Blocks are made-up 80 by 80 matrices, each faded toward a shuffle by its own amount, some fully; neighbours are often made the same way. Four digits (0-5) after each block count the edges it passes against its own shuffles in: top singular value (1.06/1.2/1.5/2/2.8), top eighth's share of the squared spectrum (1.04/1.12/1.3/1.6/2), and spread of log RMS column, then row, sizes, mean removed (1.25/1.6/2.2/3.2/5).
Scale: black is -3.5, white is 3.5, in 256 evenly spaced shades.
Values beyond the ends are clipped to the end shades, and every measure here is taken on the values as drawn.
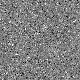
0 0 0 0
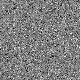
2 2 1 0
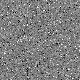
0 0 0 0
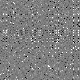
4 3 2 2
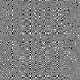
5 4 3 3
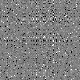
4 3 2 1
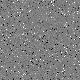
0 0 0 0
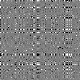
5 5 3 3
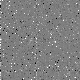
3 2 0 0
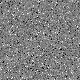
0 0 0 0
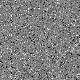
3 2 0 0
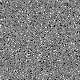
1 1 0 0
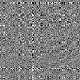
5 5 3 3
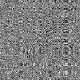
4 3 2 2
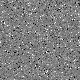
0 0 0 0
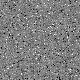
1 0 0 0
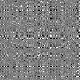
5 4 3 3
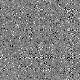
4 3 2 2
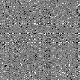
4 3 1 2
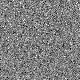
0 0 0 0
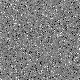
1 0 0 0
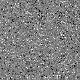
3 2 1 0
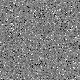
2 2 0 0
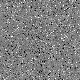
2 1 0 0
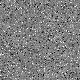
2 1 0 0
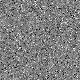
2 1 0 0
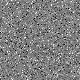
2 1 0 0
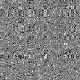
4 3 2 2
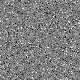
1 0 0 0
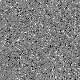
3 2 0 0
